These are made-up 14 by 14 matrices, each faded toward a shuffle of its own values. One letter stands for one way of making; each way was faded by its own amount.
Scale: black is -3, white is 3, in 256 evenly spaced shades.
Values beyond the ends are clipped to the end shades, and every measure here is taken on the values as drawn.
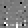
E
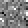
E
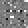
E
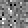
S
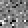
E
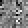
S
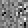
S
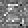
E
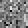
S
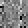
S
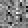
S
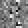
S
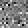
E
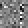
S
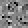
E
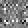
E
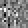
S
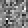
S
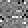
E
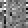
S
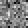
S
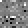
E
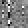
S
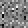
S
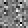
S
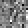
S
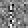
S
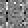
S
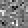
S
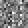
S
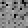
E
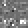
E
